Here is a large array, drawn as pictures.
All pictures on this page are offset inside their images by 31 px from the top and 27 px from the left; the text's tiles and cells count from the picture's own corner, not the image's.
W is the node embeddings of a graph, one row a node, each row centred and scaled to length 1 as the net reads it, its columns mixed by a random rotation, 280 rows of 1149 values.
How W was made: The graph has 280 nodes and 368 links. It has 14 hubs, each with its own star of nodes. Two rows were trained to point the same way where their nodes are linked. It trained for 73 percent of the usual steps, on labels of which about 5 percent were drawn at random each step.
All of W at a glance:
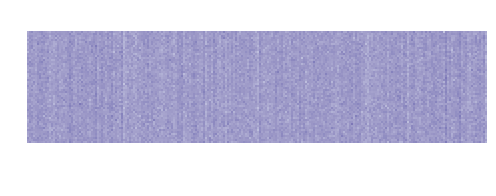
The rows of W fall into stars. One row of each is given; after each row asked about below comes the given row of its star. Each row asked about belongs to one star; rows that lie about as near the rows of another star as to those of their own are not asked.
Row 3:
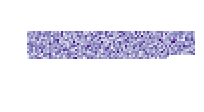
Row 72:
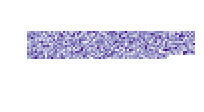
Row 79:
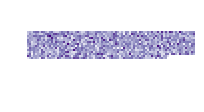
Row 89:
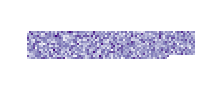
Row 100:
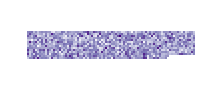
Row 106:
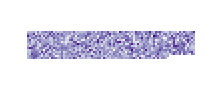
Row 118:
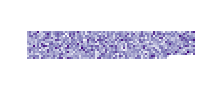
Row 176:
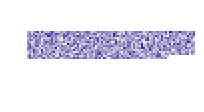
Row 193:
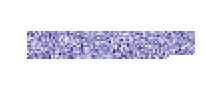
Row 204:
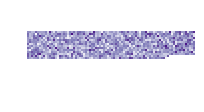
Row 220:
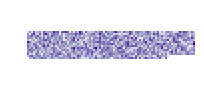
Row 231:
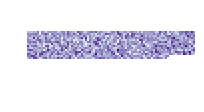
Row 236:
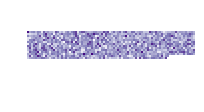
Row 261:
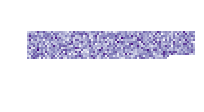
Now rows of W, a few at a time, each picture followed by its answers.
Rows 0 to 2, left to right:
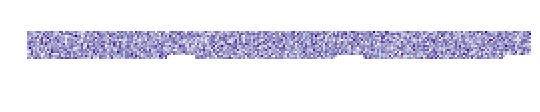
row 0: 3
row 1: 261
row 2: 176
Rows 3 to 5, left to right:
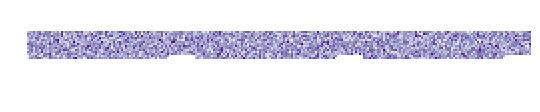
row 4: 176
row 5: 100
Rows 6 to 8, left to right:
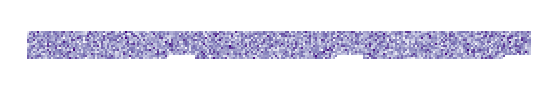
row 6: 118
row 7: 176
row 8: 204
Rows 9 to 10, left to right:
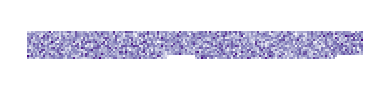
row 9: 220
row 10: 118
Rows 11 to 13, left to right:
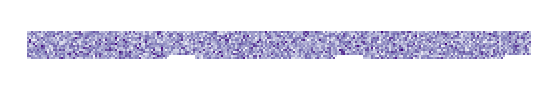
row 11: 220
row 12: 3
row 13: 3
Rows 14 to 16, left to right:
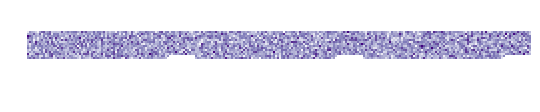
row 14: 89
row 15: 89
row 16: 204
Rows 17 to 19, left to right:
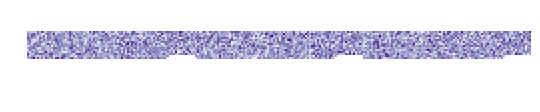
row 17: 89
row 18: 89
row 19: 118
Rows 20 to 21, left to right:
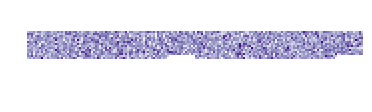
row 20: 220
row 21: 3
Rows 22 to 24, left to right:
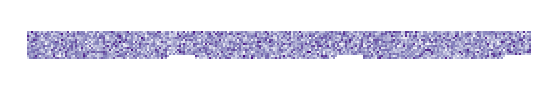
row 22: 72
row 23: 79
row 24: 118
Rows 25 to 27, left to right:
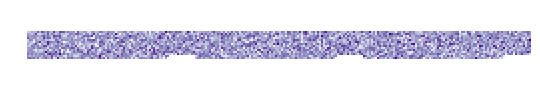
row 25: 89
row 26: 106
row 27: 79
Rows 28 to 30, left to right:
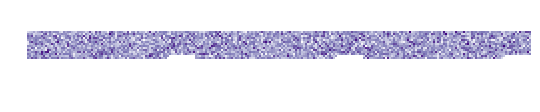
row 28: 231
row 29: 106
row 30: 106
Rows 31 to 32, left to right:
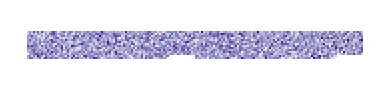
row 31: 176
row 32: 79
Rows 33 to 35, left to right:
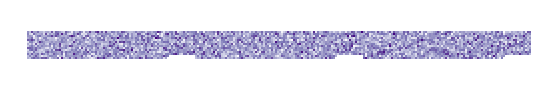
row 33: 72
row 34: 106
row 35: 231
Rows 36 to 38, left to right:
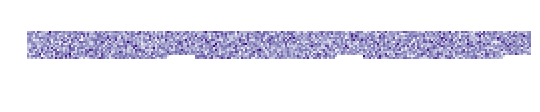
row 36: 220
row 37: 118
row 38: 118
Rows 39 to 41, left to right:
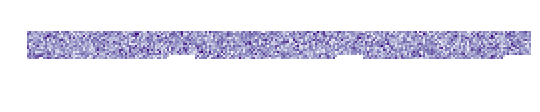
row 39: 193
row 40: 176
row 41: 100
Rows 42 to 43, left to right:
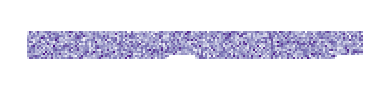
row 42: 89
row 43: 72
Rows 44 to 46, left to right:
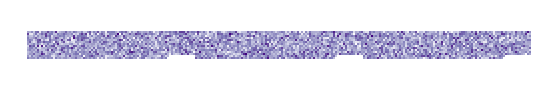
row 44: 193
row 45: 100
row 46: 261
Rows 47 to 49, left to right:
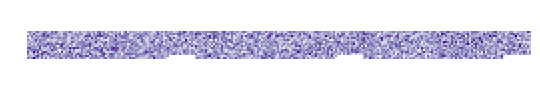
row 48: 193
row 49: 72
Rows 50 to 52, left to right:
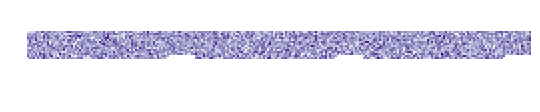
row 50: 89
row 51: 89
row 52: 89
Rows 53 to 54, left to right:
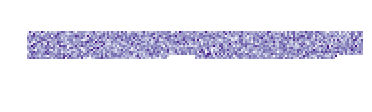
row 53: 89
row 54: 261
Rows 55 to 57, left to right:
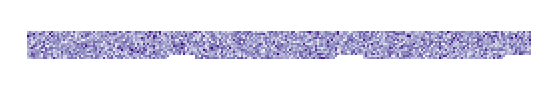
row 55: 106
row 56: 236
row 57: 72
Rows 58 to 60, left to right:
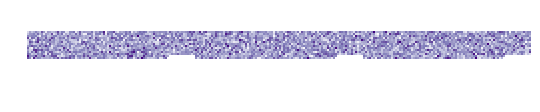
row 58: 100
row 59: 118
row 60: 118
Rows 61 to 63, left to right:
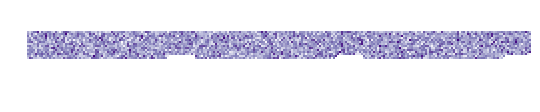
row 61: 193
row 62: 89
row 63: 79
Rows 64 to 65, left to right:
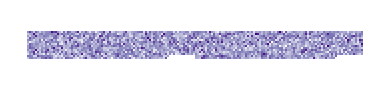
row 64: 176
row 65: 100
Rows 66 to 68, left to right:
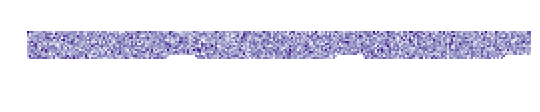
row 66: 236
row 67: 220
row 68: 176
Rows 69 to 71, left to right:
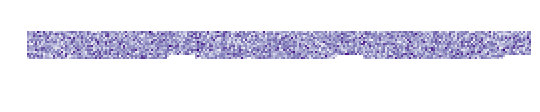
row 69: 236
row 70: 220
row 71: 220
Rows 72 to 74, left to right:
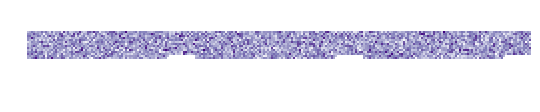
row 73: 72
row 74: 261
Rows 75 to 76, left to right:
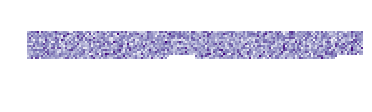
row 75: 193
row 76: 261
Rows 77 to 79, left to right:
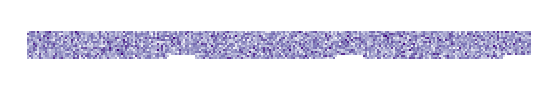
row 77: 220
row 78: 220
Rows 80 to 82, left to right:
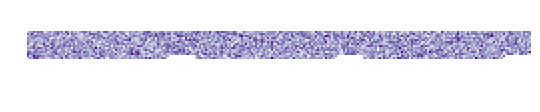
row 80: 204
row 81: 193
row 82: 72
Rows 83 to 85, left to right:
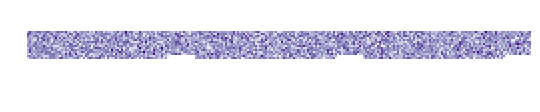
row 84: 193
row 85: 176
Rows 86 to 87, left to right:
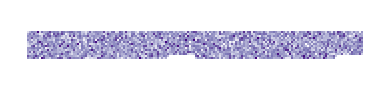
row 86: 118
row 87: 236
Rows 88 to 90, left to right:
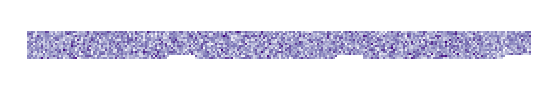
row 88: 3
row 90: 72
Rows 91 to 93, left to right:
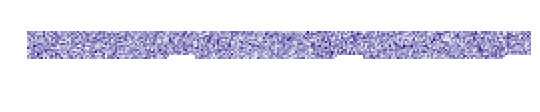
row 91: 261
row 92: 261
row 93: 231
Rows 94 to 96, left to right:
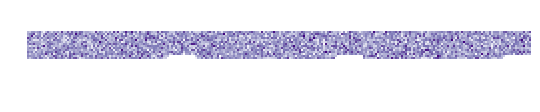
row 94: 220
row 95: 204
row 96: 118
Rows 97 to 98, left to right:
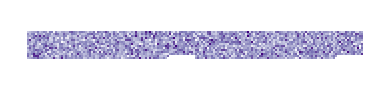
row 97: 204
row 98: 100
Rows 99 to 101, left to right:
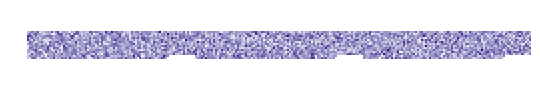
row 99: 72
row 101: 261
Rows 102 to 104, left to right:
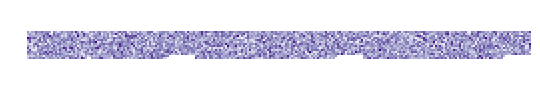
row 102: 89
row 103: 118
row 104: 100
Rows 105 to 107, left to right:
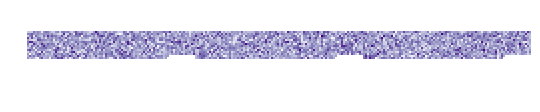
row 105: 220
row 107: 231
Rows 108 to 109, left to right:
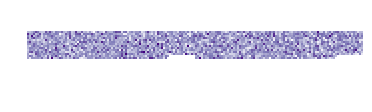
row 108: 220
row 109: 176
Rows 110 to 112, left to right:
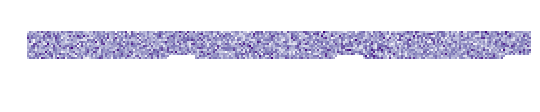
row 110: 89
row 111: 106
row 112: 236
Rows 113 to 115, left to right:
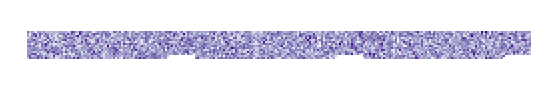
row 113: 236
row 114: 231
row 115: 204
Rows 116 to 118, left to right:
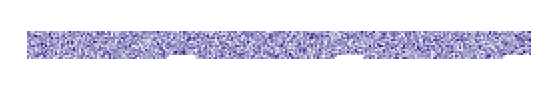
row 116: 261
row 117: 72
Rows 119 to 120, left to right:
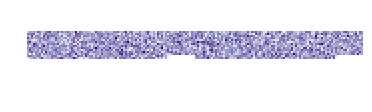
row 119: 220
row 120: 100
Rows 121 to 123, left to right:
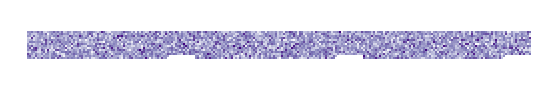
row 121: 100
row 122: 89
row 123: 204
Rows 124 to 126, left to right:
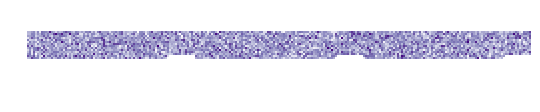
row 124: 79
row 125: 261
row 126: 72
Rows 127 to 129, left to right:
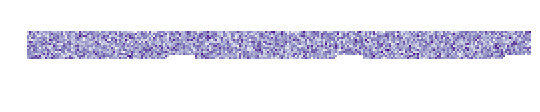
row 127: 100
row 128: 204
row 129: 261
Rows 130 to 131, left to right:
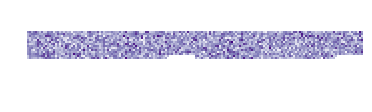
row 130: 193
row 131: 79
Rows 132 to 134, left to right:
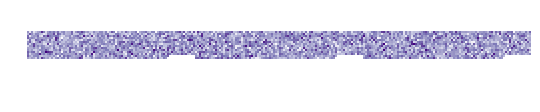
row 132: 89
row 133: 100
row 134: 106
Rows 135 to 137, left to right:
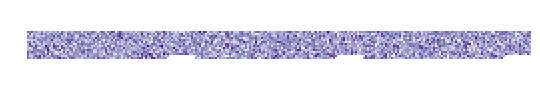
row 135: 100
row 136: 72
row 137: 176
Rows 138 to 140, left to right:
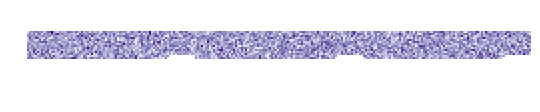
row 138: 176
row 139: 261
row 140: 236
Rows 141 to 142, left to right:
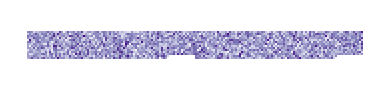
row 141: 89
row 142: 100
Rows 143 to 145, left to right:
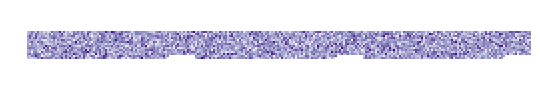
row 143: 72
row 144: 261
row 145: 176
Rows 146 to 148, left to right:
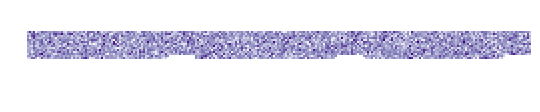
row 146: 79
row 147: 261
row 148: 220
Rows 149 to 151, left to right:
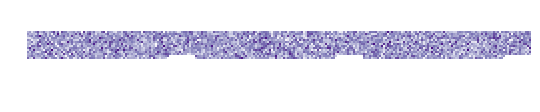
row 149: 261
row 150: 220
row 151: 261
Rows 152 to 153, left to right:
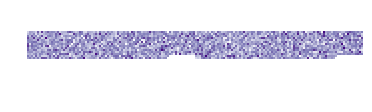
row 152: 231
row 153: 204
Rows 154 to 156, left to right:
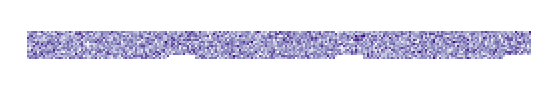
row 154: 231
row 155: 72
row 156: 106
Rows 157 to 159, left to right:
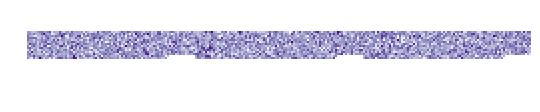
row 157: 3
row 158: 236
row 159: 193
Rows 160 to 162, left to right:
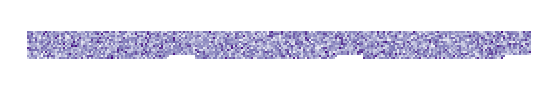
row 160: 3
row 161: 231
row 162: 231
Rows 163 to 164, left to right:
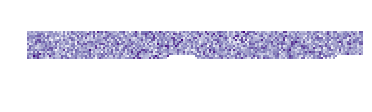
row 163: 204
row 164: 220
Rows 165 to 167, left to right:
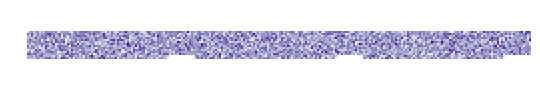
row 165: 193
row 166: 89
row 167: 261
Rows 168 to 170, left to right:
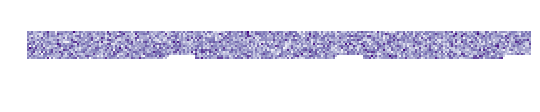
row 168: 3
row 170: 100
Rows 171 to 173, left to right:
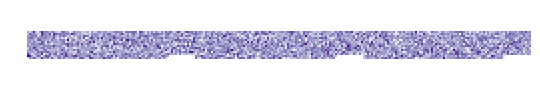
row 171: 79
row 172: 3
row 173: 220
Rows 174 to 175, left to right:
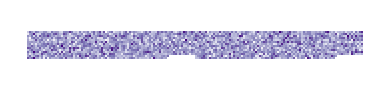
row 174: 261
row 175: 72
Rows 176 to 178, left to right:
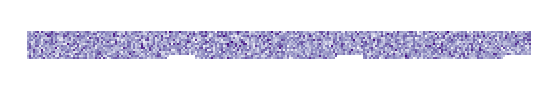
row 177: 118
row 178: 100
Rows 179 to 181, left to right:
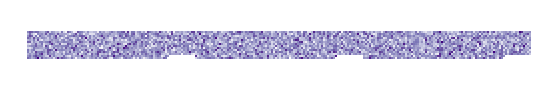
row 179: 231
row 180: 204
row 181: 261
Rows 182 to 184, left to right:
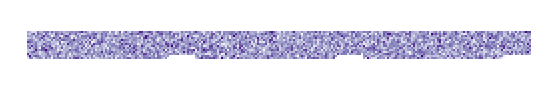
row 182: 236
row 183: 236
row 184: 79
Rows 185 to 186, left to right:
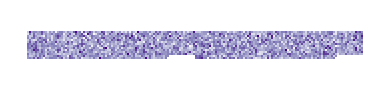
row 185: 100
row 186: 231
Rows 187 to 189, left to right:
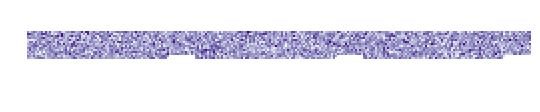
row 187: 3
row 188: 236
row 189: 100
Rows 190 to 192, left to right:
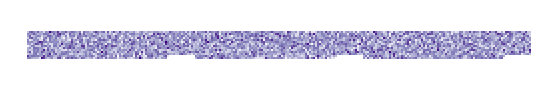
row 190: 118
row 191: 118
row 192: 236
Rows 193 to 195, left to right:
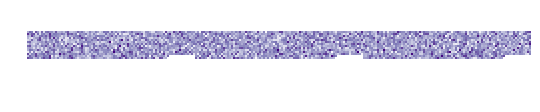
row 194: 231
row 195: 100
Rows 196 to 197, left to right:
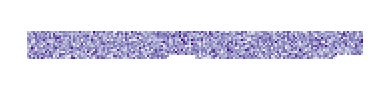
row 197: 79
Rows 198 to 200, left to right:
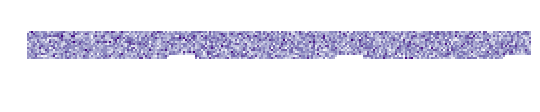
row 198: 72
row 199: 79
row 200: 3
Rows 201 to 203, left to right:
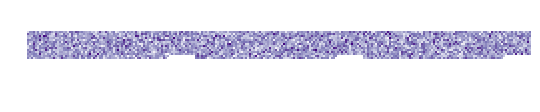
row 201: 204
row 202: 261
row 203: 106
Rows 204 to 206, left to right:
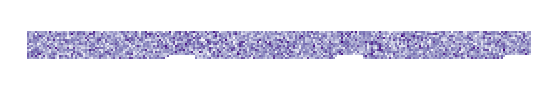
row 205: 3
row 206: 236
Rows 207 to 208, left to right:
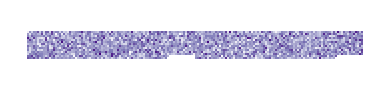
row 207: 231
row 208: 89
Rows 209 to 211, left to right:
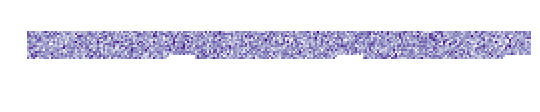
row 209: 106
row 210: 176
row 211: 176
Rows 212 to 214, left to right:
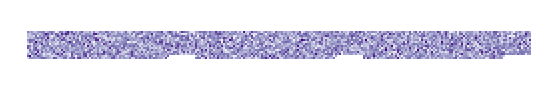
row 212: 236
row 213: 193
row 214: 261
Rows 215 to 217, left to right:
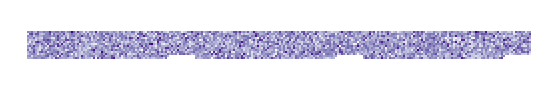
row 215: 118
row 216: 3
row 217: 176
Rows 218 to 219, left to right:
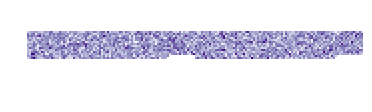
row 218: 106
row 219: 231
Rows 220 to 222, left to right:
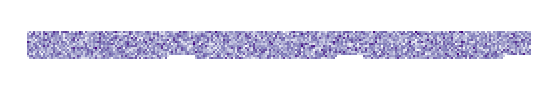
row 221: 89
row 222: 220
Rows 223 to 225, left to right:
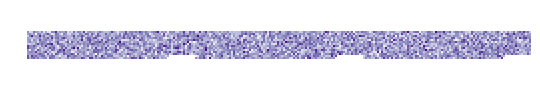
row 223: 261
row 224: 72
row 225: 3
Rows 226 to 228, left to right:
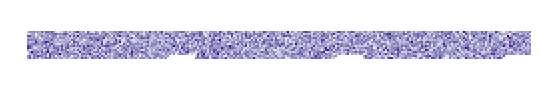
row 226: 176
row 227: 176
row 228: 106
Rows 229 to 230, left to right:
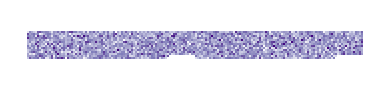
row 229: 89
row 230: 79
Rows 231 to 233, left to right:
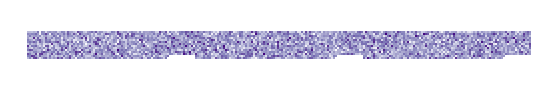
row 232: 100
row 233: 100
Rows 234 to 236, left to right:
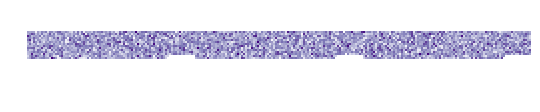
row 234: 106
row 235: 3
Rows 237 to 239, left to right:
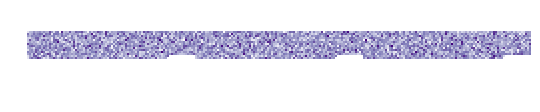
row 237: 204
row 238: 89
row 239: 100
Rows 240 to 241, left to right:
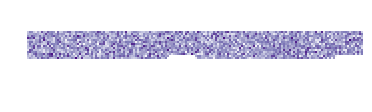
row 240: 89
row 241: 220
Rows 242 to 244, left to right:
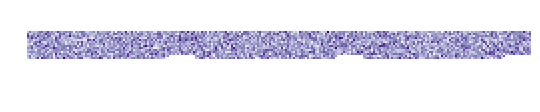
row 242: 89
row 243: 231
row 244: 89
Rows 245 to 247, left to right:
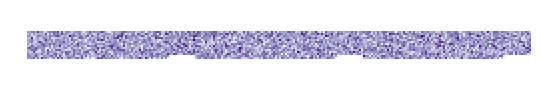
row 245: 118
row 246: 193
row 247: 79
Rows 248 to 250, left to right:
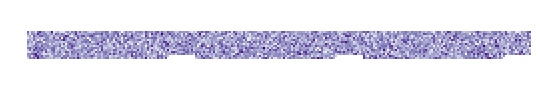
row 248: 236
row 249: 220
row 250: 100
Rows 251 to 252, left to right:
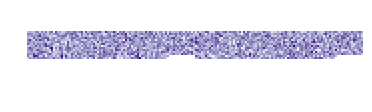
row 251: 204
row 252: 220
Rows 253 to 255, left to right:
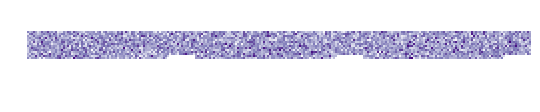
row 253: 79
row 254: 220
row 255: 3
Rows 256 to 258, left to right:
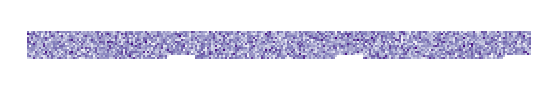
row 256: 220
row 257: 231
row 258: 193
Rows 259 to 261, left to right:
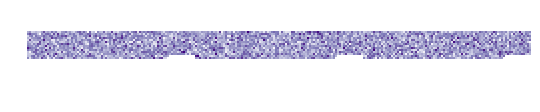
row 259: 261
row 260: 236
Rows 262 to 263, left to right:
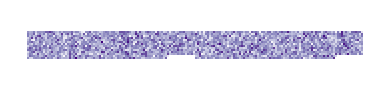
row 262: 3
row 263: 3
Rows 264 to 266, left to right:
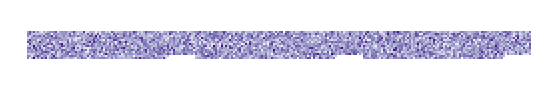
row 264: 261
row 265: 193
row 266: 100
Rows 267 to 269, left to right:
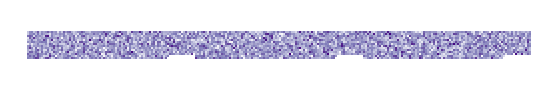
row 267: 176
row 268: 231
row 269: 79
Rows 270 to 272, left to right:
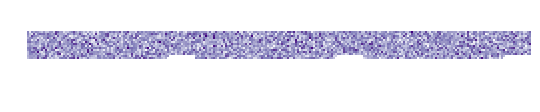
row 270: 236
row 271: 193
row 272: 220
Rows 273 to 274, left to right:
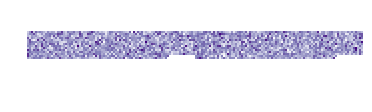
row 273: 100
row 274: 176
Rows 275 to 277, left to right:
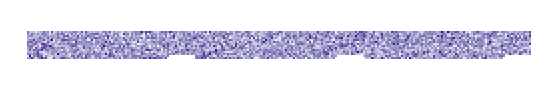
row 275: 236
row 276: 231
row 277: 72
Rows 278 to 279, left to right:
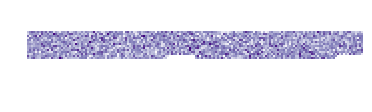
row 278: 79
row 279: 236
